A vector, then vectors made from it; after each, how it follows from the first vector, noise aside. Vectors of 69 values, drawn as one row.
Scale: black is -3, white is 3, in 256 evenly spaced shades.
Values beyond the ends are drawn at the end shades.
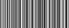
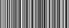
copied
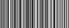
wrapped around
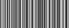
copied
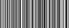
copied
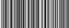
wrapped around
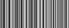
wrapped around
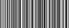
copied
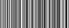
copied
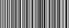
copied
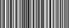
wrapped around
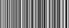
copied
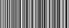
copied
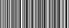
copied
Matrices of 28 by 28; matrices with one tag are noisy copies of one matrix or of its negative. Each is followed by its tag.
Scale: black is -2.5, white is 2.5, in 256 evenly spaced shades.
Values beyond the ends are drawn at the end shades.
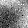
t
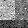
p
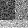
p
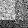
p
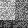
p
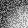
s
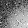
s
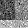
p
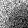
s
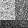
p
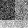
p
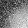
s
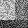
p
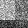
p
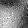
t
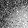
s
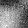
t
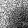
s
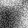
t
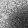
s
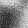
t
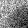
s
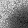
s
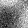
t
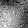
t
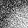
s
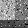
p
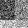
p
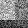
p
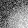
s
